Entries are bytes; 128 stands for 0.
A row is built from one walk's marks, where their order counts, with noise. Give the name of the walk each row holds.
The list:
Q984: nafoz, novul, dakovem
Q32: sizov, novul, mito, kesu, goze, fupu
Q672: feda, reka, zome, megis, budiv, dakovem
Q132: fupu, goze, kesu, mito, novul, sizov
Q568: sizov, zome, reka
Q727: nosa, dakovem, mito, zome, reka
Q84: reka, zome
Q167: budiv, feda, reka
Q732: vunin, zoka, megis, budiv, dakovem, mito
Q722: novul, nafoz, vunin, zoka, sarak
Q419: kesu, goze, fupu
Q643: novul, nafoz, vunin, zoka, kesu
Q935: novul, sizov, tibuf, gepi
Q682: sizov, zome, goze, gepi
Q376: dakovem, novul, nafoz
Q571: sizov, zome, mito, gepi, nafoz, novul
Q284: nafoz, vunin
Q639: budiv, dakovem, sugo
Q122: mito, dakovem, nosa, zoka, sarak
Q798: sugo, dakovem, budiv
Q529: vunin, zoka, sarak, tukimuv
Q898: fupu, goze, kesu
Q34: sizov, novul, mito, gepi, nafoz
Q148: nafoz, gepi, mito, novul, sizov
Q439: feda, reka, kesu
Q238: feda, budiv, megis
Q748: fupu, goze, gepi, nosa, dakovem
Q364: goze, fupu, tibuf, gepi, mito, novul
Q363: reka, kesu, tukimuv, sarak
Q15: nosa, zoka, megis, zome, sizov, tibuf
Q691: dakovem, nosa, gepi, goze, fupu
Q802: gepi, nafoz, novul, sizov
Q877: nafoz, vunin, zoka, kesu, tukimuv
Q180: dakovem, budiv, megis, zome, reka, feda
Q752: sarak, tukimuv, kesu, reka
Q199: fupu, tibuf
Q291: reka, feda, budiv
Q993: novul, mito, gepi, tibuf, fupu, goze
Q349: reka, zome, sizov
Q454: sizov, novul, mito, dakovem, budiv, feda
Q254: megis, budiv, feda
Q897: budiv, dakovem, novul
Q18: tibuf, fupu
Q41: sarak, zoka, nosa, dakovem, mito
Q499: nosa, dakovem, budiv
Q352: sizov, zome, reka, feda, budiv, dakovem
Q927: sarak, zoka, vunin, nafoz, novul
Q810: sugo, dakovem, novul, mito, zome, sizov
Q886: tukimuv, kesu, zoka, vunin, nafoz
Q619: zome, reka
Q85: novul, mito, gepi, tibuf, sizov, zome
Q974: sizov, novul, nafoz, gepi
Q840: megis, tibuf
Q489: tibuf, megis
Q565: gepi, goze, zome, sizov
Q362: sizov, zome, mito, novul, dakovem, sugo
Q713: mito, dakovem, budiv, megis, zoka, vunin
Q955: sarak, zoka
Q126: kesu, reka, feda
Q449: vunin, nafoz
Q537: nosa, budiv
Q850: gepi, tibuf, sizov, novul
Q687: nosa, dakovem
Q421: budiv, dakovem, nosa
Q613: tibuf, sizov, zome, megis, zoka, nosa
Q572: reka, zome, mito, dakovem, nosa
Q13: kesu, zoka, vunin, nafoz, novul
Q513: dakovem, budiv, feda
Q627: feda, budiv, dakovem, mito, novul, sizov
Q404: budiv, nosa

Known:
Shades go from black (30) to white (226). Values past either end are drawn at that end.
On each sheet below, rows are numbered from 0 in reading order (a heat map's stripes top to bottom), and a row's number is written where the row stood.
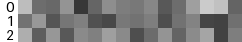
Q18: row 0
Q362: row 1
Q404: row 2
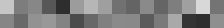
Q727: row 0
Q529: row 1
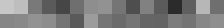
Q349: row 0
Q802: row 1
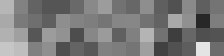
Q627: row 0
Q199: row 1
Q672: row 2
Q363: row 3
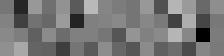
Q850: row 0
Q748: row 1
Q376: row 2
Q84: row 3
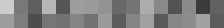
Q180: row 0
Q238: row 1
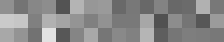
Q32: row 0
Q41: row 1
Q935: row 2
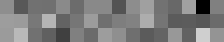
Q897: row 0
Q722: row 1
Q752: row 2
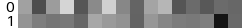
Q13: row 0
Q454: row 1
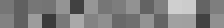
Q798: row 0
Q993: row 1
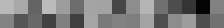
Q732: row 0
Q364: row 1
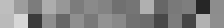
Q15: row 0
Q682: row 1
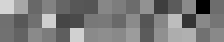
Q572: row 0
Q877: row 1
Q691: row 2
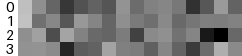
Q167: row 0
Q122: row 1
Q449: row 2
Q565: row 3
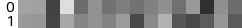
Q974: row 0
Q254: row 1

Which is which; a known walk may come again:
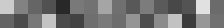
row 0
Q619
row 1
Q877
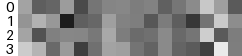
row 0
Q18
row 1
Q565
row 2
Q687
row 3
Q568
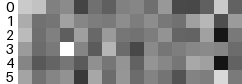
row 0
Q363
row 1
Q499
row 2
Q421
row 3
Q984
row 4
Q513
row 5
Q419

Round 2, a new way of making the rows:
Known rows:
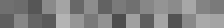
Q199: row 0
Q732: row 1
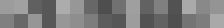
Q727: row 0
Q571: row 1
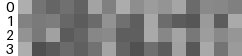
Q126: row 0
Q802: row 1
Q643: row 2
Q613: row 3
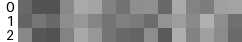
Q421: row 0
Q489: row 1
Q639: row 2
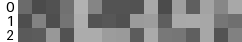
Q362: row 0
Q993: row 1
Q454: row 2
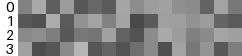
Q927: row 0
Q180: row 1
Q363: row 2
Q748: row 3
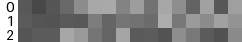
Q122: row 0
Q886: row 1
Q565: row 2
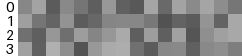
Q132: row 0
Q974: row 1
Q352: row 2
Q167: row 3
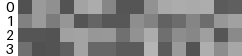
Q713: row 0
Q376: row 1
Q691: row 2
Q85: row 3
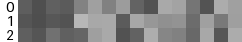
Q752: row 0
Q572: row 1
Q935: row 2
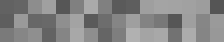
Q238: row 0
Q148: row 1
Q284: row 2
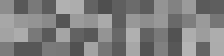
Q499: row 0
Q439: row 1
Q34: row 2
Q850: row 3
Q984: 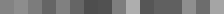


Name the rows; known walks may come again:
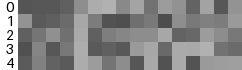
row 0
Q122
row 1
Q687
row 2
Q619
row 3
Q993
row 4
Q732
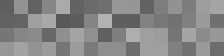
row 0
Q897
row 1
Q254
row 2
Q284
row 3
Q955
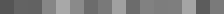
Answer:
Q18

